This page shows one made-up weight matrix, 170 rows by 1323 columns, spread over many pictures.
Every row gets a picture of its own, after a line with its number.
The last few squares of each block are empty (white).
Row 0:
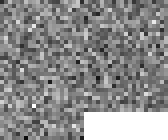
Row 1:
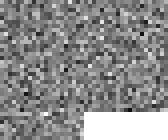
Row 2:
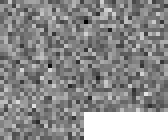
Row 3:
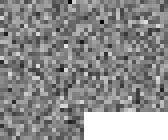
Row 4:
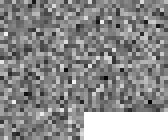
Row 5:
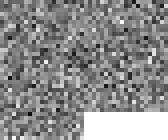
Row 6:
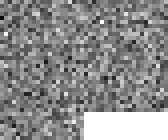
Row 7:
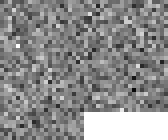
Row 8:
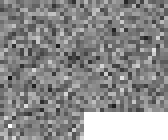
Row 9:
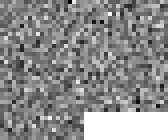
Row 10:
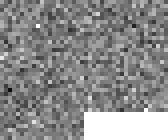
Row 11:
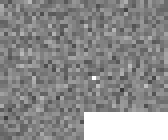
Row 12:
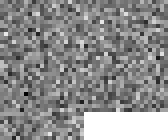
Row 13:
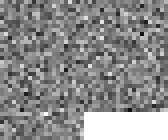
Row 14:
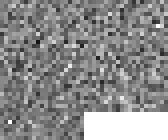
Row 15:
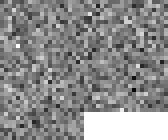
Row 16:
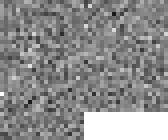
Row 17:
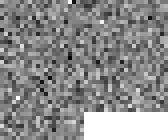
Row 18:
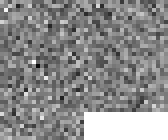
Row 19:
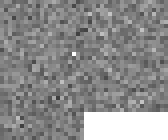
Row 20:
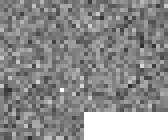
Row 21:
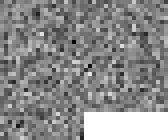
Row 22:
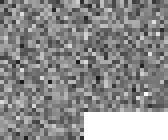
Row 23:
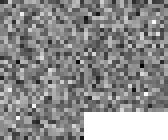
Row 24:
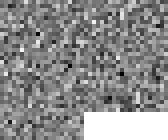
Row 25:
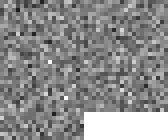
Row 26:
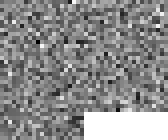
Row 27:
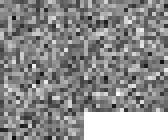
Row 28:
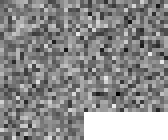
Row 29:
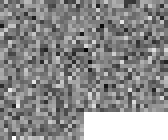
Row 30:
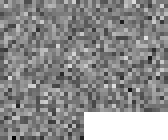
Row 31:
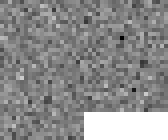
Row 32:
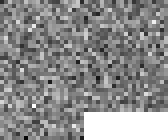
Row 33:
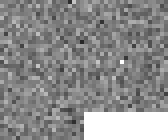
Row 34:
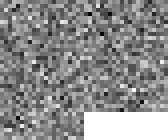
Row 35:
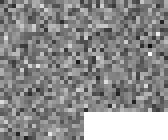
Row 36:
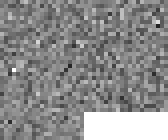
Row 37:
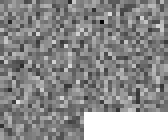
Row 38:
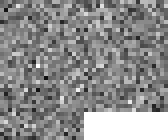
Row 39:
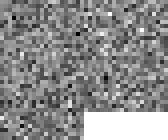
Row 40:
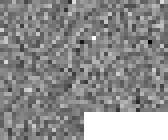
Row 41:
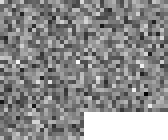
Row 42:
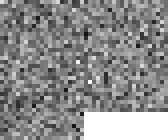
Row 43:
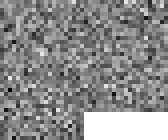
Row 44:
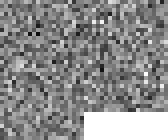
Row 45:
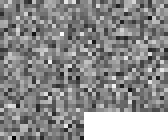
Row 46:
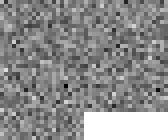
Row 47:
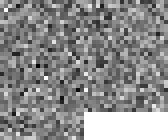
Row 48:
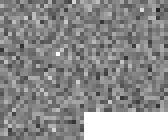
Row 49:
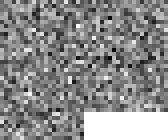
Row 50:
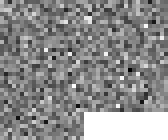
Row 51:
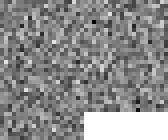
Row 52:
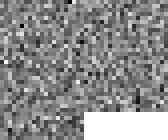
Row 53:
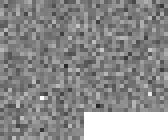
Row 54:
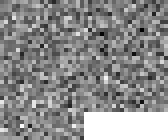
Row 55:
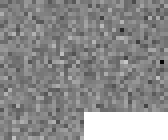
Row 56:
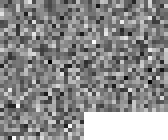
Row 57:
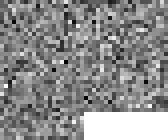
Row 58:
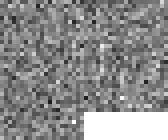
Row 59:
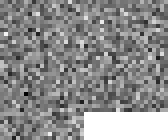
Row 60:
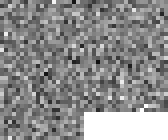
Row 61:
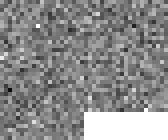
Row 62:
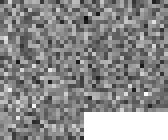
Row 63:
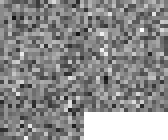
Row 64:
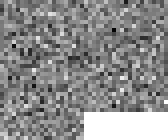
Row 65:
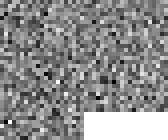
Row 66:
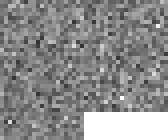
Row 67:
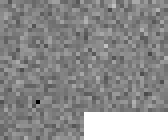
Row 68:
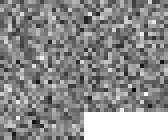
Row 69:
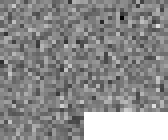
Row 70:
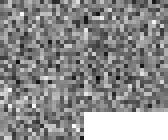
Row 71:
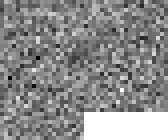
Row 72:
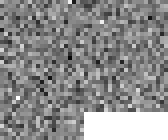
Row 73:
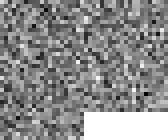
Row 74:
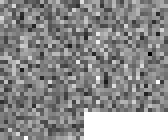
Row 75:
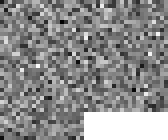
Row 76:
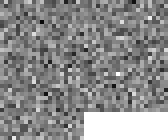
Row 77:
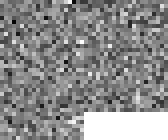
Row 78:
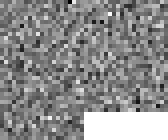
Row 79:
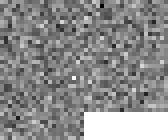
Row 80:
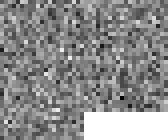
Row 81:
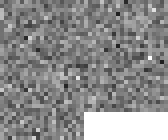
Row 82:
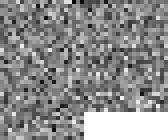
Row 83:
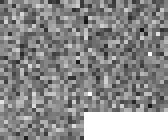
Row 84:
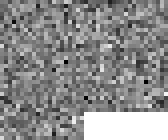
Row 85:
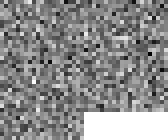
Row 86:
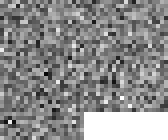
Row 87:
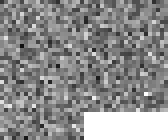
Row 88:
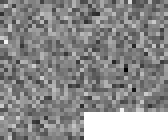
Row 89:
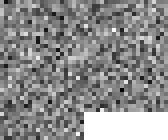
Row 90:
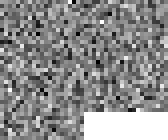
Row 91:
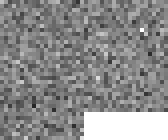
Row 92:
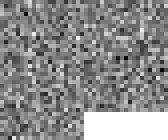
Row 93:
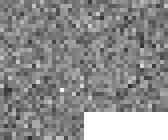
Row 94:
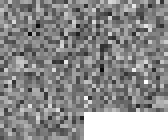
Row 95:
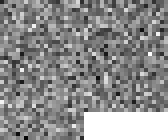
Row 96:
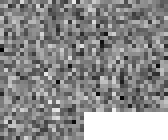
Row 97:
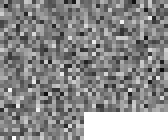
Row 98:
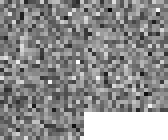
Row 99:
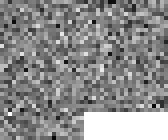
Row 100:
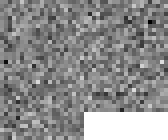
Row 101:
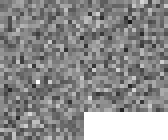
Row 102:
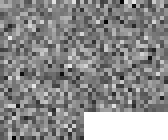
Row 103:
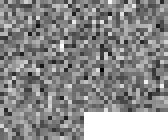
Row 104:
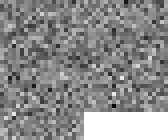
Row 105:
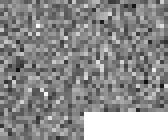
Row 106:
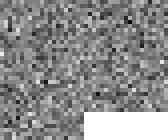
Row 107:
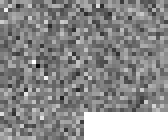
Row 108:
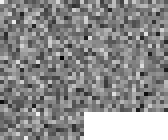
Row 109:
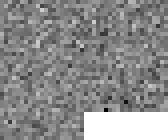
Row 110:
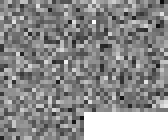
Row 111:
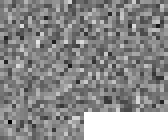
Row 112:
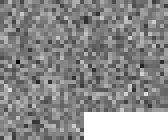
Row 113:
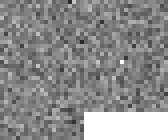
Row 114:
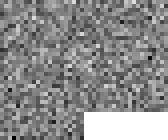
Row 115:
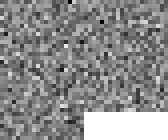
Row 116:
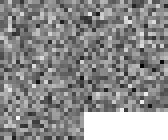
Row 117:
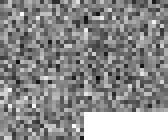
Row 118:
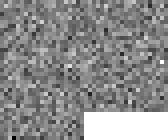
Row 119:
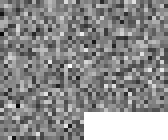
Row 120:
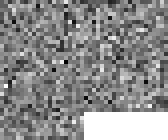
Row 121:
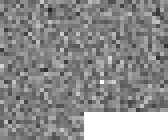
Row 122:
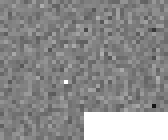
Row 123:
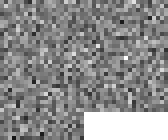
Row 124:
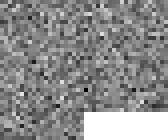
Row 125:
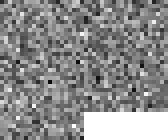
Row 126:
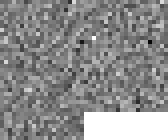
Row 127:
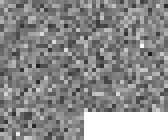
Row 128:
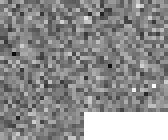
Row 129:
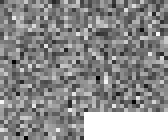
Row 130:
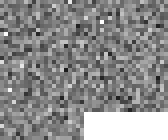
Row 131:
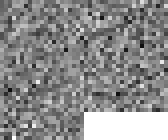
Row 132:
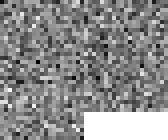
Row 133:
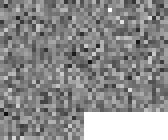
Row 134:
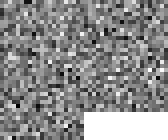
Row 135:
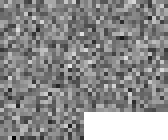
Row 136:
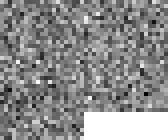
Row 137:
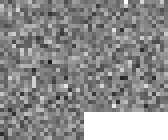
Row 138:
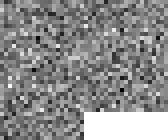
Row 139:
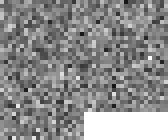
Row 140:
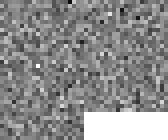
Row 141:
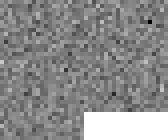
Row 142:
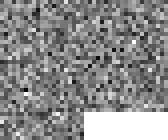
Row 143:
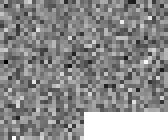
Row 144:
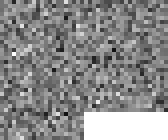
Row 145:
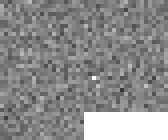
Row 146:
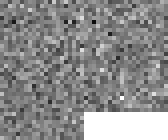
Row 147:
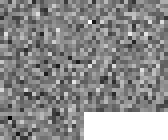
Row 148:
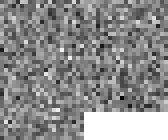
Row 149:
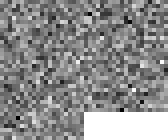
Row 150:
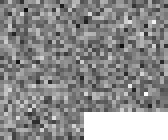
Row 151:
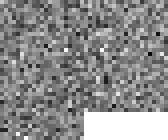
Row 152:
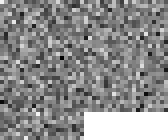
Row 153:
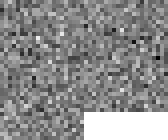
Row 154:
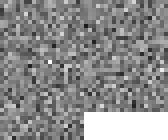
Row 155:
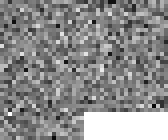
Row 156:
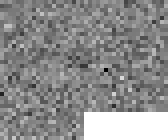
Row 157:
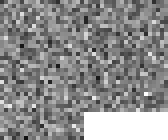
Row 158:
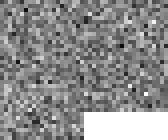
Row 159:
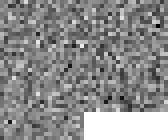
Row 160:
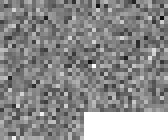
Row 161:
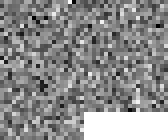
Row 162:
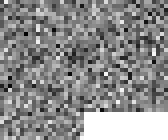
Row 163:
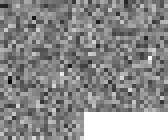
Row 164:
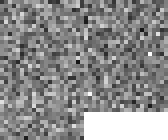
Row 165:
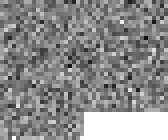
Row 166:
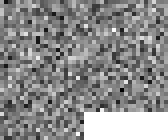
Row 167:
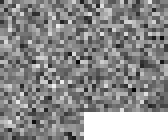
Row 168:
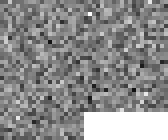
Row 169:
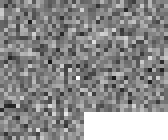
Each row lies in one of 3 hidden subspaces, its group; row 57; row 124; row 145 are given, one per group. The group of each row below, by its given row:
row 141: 57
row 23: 124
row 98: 124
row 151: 124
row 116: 124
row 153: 145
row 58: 57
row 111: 57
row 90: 57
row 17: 57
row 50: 124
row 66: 57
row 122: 57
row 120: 57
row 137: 145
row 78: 57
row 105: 57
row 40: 57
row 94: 57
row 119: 145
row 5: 145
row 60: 57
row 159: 57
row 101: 124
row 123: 145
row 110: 57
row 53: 145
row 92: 145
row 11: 145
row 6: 57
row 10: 124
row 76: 145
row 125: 124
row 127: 124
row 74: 124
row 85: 145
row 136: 124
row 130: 57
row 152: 124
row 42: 124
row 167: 124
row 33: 57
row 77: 57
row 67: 124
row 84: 57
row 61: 124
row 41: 124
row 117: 124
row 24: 57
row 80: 57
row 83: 124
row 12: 57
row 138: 145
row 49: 57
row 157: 124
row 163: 145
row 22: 124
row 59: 57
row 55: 145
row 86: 57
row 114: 145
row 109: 57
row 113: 57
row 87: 124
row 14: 57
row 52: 57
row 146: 57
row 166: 145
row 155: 57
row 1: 57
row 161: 57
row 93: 124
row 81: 145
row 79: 124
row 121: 57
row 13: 57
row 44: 57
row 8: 145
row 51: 57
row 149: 124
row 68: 124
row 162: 145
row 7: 124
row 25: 145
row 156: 145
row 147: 57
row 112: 124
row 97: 145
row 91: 124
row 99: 57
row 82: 57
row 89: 145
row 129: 124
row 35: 124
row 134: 145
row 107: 124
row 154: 145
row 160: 145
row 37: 57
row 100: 124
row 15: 124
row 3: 57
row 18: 124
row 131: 124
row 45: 145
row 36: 57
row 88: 124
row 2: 124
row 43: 145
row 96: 57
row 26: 57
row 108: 124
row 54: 124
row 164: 124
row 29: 145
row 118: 145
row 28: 124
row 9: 57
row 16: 145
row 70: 124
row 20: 124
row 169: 145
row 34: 124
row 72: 57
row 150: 124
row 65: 57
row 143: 145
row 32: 124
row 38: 124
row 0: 124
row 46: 145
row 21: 57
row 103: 57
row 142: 57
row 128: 124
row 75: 124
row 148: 57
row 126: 57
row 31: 124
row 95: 124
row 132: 124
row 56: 145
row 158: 124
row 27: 124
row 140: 57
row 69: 57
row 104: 145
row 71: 145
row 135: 145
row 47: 124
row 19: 124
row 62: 124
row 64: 145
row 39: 124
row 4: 57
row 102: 145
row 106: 124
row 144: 57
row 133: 145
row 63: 124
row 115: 57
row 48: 57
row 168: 124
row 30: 145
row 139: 145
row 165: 145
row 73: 124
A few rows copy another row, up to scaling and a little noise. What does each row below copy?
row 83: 164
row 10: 61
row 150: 158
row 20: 93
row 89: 166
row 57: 120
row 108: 152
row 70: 117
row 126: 40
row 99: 155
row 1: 13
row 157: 87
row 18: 107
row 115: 3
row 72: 17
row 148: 80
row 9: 78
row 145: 11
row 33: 113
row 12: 59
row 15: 7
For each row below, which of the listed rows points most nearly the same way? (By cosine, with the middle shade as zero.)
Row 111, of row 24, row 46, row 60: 24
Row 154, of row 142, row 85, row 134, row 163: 134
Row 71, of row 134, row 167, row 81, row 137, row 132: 134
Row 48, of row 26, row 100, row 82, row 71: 26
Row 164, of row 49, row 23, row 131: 23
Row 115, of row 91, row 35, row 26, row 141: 26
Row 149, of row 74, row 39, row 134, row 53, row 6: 74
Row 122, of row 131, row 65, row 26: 26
